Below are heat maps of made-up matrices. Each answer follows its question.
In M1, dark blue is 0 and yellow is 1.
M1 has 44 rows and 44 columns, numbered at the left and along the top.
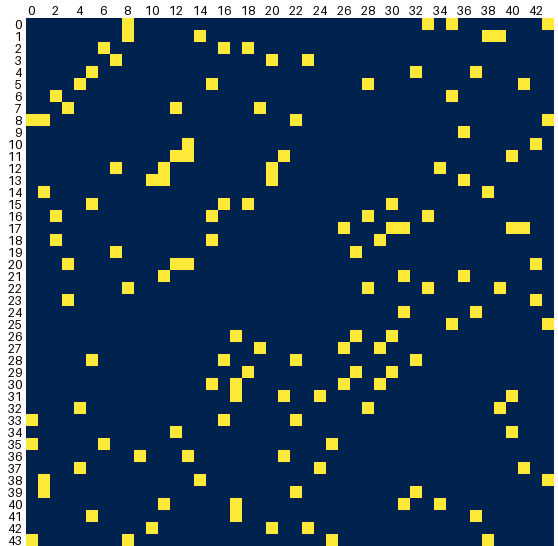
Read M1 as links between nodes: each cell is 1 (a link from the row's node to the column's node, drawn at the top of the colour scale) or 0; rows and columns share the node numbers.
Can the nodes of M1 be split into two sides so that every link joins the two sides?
no
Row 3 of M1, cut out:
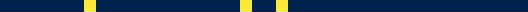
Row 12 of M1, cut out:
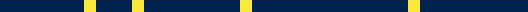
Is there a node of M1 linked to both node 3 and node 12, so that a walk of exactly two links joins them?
yes
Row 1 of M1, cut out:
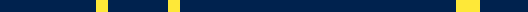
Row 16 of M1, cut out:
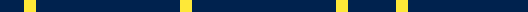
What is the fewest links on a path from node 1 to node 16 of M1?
4
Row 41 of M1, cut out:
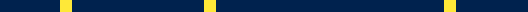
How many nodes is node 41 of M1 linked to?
3
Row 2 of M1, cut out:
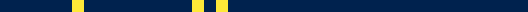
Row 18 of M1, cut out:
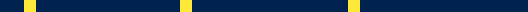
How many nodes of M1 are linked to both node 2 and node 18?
0
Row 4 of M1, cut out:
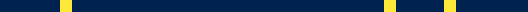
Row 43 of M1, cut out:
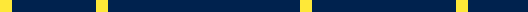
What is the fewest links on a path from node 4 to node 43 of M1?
5
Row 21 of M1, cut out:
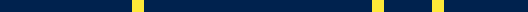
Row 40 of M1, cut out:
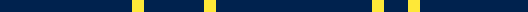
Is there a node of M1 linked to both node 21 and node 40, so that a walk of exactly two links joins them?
yes
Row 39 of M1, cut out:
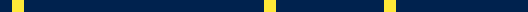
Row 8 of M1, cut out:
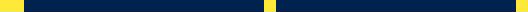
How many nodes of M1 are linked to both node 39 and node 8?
2
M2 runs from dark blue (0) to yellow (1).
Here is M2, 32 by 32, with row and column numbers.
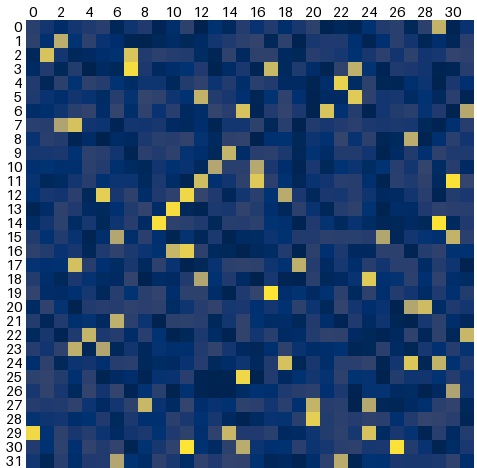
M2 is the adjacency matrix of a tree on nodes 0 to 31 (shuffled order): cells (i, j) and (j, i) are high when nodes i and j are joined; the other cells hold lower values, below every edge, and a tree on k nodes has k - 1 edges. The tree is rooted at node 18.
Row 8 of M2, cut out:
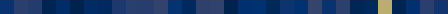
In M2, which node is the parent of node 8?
27
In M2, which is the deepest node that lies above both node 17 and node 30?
12
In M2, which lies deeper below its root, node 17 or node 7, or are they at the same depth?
the same depth
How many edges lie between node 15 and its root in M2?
4
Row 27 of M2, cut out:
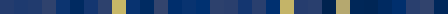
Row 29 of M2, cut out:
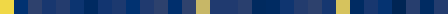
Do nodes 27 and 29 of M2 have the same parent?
yes
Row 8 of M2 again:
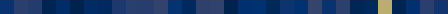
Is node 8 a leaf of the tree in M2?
yes
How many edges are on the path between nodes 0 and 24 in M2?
2
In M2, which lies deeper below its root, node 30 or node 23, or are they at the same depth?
the same depth
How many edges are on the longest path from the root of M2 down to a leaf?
8
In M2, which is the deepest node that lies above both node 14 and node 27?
24
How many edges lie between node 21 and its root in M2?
6
